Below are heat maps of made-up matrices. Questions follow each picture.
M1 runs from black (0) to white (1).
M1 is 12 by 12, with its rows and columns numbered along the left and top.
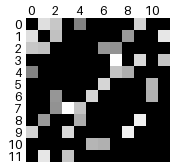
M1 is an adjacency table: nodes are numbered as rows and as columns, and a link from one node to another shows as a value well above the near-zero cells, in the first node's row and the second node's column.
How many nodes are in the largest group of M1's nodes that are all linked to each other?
3
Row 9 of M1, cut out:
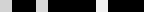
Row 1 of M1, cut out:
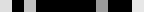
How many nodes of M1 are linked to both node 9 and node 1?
2
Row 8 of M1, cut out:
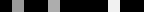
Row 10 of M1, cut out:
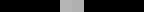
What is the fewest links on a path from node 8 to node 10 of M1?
4
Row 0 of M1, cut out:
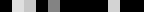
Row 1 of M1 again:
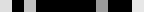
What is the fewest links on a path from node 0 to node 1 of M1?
1
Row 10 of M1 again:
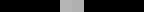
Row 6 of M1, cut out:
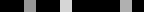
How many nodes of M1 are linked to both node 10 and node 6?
1
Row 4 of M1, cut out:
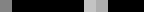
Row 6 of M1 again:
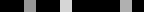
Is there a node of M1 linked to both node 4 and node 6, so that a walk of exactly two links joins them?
no
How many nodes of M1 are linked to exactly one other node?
0
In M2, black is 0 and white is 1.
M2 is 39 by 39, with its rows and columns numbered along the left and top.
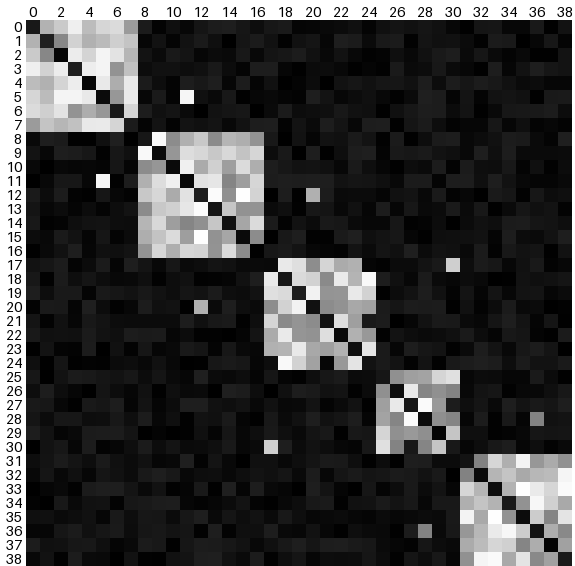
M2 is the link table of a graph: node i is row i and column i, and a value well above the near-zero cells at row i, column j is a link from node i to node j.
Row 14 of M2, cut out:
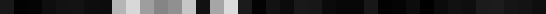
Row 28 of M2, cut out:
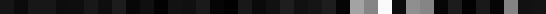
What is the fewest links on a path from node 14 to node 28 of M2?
5
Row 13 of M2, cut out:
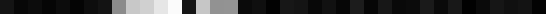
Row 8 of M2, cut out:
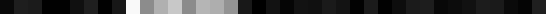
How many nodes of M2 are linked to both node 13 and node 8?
7
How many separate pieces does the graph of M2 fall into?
1
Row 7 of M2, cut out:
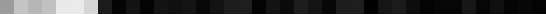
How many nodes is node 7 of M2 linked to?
7
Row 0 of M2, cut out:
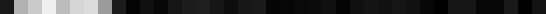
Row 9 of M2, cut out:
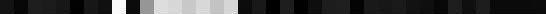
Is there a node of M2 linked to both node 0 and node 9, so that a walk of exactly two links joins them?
no
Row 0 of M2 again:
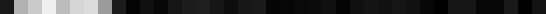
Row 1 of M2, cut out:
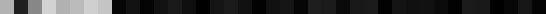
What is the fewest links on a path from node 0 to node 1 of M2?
1
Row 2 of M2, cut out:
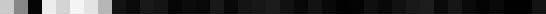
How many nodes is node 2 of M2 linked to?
7
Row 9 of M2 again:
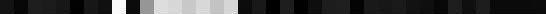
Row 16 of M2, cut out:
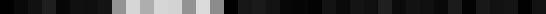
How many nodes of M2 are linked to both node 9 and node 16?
7
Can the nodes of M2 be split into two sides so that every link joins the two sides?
no
